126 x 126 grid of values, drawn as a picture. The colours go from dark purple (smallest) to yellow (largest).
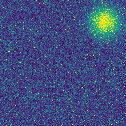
The values are skewed, with a long tail toward high values. Neither half mirrors the other. There are no regular stripes. The ninth with the highest average is the top right. No single row or column stands out from its neighbours. A single bump stands in the top right.
